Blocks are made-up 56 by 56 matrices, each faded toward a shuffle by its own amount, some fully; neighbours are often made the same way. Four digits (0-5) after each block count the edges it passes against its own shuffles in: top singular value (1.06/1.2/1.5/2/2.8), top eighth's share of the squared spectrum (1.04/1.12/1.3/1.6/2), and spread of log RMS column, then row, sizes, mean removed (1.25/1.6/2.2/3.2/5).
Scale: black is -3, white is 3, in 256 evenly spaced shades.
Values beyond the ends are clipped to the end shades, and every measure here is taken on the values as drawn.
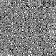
3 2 0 0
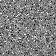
0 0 0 0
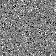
0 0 0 0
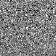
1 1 0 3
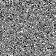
0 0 0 1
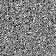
0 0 0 0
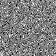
0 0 0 0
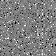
3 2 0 0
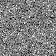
0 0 0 1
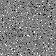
1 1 0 0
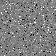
1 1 0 0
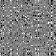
4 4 3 2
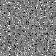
3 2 1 1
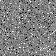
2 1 0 0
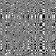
5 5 3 3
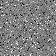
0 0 0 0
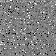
2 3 0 1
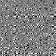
4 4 2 3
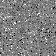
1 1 0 0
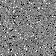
1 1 0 0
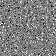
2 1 0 0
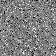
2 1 0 0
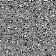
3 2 1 1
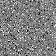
2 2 1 0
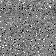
0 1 0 1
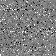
1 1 0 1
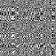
4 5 3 3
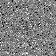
2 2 0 0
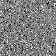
2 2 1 0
